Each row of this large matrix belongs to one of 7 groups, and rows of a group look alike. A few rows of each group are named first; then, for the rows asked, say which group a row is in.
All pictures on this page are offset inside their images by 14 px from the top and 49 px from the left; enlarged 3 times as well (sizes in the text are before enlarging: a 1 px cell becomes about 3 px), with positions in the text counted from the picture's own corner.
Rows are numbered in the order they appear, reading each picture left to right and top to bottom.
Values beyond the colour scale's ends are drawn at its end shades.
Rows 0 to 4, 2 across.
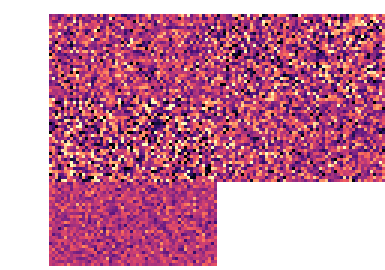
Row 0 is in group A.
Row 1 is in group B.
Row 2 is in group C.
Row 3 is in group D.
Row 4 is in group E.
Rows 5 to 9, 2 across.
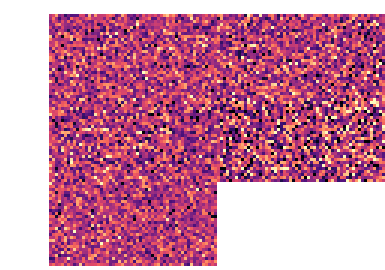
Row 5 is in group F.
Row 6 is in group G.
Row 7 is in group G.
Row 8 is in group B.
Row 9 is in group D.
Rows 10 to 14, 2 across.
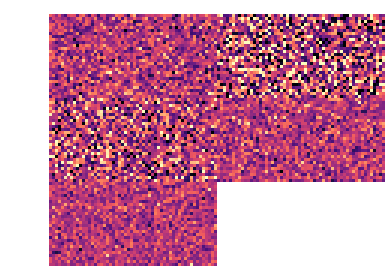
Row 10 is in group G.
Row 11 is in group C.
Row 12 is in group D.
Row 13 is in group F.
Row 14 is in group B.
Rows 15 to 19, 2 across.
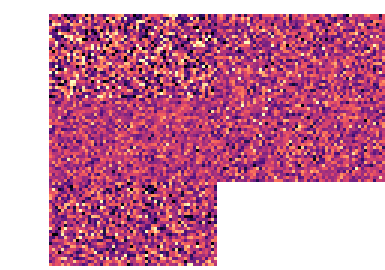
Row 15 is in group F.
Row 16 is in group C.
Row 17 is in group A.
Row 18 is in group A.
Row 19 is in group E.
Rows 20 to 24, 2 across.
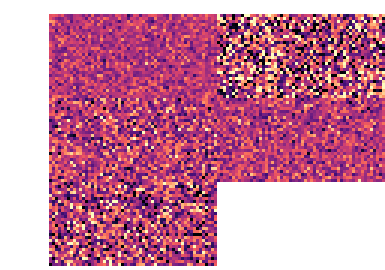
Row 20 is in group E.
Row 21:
D
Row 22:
C
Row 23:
F
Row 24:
F
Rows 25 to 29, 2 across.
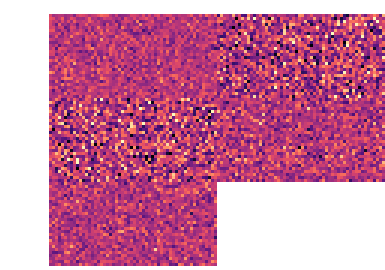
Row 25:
D
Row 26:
B
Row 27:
A
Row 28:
A
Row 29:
B
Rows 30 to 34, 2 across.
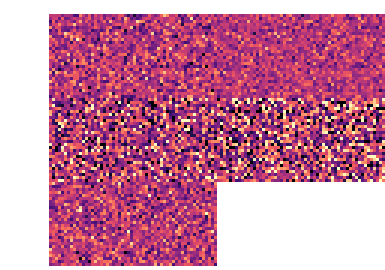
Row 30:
F
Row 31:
F
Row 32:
E
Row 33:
B
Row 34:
C
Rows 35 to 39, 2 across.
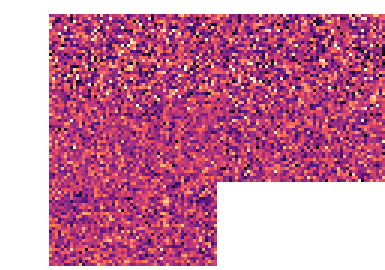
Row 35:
A
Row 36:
E
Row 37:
D
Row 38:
B
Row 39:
G
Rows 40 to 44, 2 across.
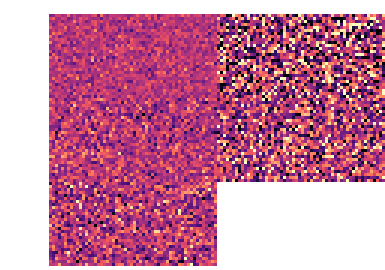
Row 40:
A
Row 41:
B
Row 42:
D
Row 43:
A
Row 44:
B
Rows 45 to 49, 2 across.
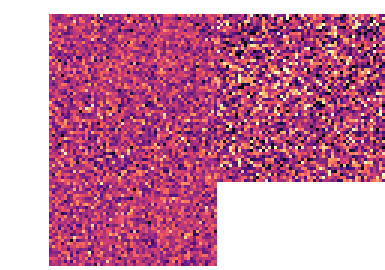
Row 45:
A
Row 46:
G
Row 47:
E
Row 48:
E
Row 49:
A
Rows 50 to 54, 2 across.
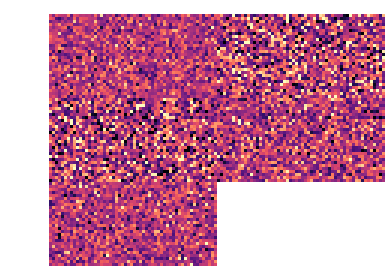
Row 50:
A
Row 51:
C
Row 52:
F
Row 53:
F
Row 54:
B
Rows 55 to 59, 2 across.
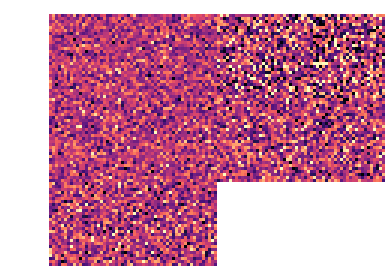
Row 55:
G
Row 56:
E
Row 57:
C
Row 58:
C
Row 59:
C
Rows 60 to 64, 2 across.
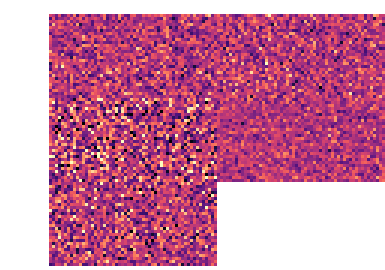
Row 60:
G
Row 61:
D
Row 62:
D
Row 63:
G
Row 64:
A
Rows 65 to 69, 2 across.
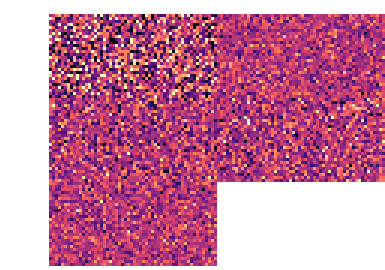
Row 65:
A
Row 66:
G
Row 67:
E
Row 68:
B
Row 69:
C
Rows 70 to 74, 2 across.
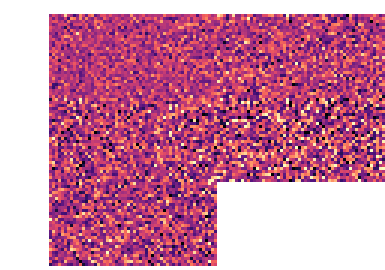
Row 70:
B
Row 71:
C
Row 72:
B
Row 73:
C
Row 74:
G
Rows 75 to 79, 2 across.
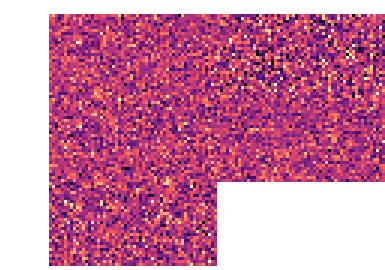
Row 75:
C
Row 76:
E
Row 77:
C
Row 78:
G
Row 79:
F
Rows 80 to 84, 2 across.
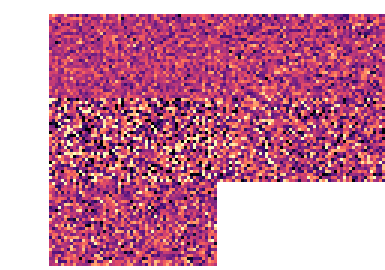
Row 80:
C
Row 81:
G
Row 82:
C
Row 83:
D
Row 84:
C
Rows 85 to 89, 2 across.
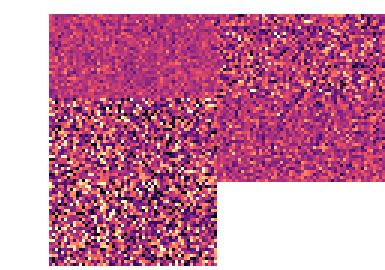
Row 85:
D
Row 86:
F
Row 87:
D
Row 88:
E
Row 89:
D
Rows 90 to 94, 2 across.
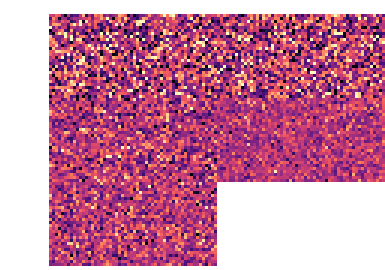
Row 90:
F
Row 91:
F
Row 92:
G
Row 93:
B
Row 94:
A
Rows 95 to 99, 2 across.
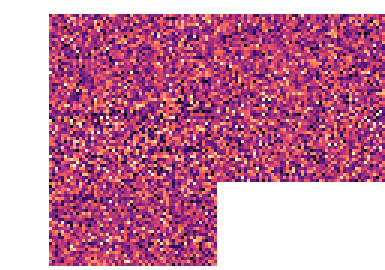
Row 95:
B
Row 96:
G
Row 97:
F
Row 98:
A
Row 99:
G
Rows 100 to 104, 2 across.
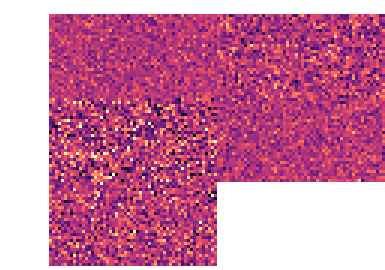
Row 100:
E
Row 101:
G
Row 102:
C
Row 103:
B
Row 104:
A
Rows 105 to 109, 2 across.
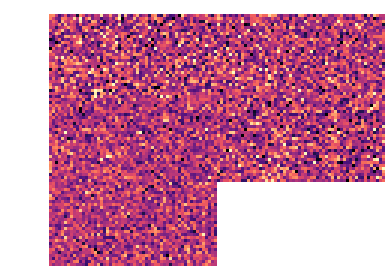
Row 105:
C
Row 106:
D
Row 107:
G
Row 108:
G
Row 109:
E
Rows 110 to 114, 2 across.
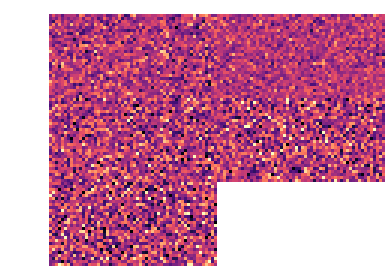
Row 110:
G
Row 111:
E
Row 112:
G
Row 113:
C
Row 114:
E
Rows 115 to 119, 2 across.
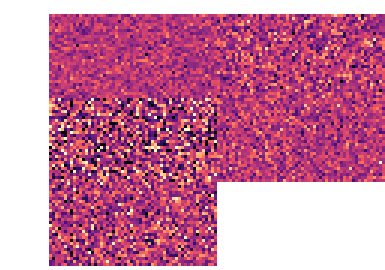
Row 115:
G
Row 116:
F
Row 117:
E
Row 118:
D
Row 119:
A
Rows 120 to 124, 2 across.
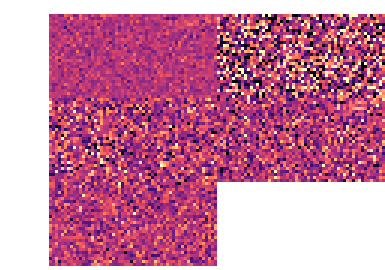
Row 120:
B
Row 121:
A
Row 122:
D
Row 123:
B
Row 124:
C
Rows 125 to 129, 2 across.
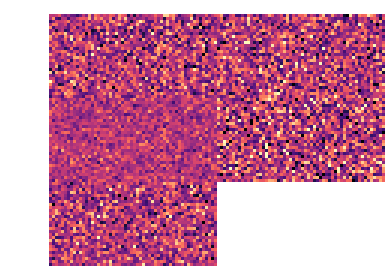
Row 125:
F
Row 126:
C
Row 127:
G
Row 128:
D
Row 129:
F
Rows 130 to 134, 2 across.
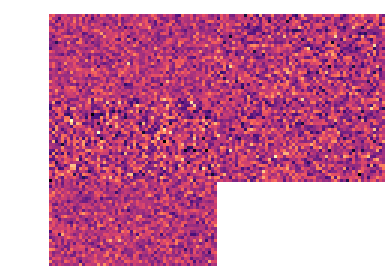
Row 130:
C
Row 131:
G
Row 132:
F
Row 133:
G
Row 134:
G
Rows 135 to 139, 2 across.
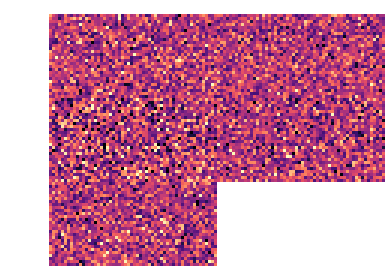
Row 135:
C
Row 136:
F
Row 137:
E
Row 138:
E
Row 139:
G
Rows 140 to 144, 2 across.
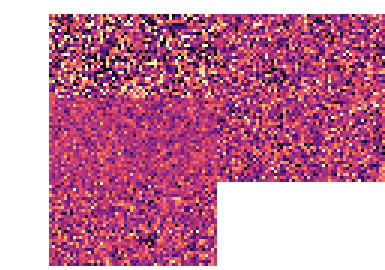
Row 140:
E
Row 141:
E
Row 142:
D
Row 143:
B
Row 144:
A
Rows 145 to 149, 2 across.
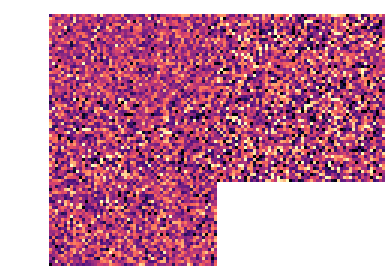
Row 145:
A
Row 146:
F
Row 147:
G
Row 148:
F
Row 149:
F
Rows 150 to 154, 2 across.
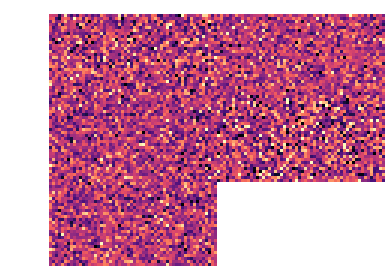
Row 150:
C
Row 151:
A
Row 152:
G
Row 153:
C
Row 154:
G
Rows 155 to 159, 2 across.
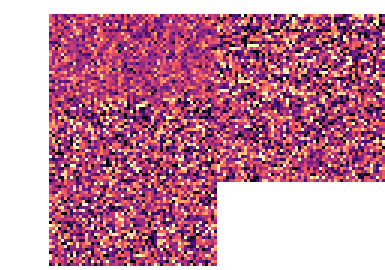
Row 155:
D
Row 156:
G
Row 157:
F
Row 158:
C
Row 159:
A
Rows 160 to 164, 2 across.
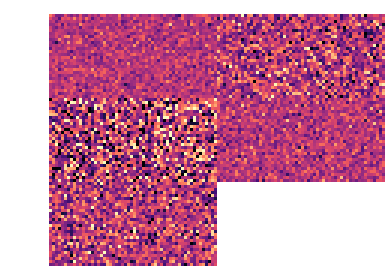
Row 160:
C
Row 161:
G
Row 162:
B
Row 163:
A
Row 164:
A
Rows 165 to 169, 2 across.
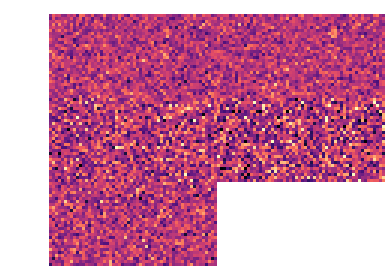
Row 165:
G
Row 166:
G
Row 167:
B
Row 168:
B
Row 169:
F
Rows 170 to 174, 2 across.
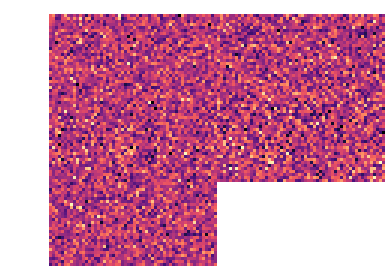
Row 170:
C
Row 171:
G
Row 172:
A
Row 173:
D
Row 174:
F
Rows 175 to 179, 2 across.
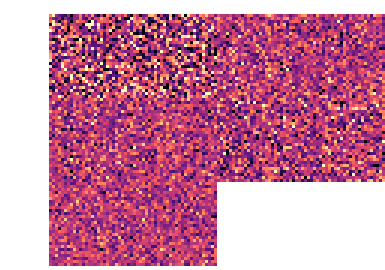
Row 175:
E
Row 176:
D
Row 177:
A
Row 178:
B
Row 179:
D
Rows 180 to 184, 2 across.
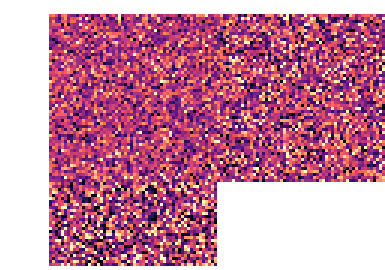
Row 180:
C
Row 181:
C
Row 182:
G
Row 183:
A
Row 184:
E
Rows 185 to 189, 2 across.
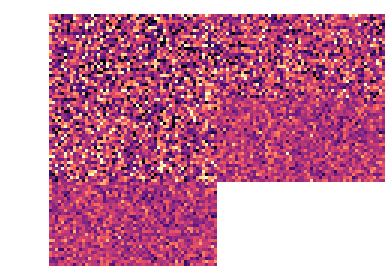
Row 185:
E
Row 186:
A
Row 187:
D
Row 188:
D
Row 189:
D
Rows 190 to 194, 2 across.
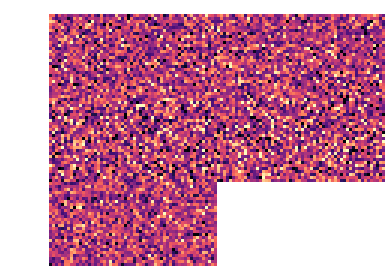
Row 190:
E
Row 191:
G
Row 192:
F
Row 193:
C
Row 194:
F
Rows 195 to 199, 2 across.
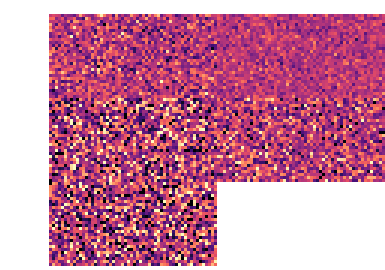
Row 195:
D
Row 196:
D
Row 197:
F
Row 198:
D
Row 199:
B
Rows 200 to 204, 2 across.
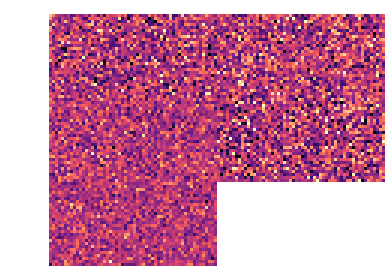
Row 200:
E
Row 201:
F
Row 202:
D
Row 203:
B
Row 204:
F
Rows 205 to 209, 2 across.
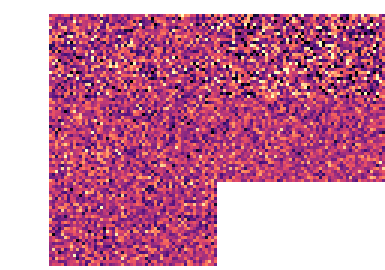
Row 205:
A
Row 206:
G
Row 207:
D
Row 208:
D
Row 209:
E
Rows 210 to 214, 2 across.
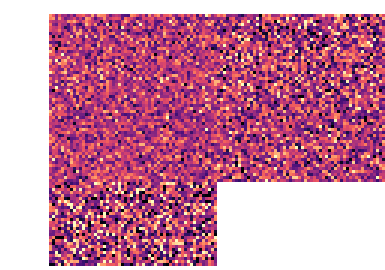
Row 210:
D
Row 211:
F
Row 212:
G
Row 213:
G
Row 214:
F
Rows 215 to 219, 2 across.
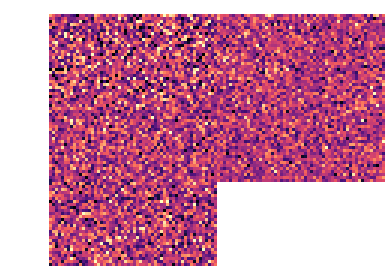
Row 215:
F
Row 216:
D
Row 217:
F
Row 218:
B
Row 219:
G
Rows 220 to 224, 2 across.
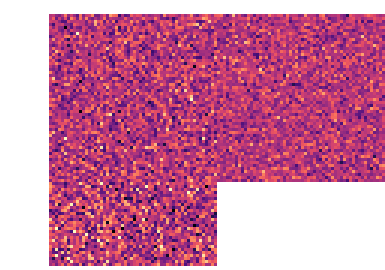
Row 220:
B
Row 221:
C
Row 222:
E
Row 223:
G
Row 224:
D
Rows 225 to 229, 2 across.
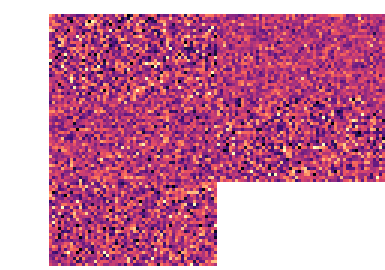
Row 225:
E
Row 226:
F
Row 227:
G
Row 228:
E
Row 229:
B
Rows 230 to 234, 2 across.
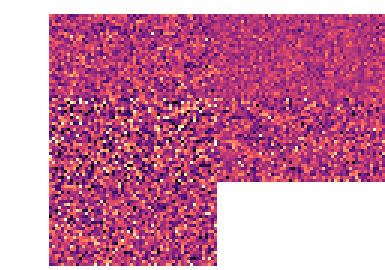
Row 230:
F
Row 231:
A
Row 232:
B
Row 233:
C
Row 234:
C
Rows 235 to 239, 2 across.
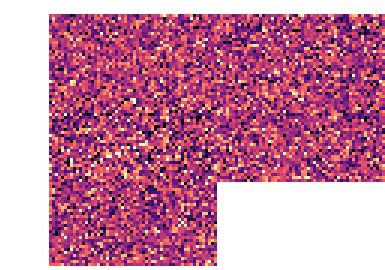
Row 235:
F
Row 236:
G
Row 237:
G
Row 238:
G
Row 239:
E
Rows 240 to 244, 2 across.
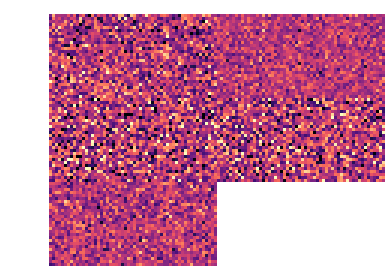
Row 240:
G
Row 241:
A
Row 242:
A
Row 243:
A
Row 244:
F
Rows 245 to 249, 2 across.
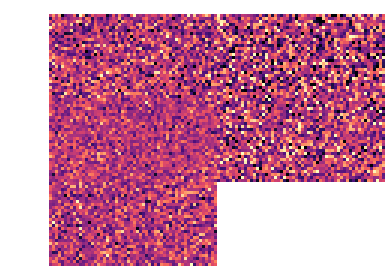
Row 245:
G
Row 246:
E
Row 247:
D
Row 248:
A
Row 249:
B
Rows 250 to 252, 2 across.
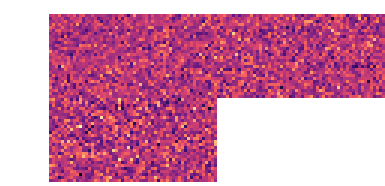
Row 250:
G
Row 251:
F
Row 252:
C
